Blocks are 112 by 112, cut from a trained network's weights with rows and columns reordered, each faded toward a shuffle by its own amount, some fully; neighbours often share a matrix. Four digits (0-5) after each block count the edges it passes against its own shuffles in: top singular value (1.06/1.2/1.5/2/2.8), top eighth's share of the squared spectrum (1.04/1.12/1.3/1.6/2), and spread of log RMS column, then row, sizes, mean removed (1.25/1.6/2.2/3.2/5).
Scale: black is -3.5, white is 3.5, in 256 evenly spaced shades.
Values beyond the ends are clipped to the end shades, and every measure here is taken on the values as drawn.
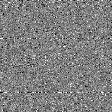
4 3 0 3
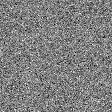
0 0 0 0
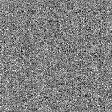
2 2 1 2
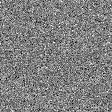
1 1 0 0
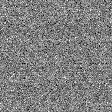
2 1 0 0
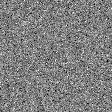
0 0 0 0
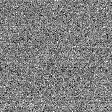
2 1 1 0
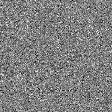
3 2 1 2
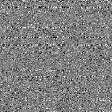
4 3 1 3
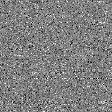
3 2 0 2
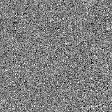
3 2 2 1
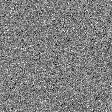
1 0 0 0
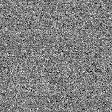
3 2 0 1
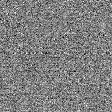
3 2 0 1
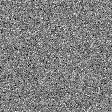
0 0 0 0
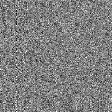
3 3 2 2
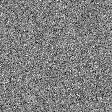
0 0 0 0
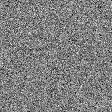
0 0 0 0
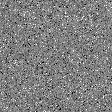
1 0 0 0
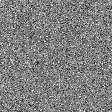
1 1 0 1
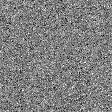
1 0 0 0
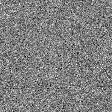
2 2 0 1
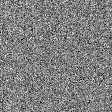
2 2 0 1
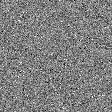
1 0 0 0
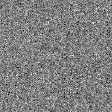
3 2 2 2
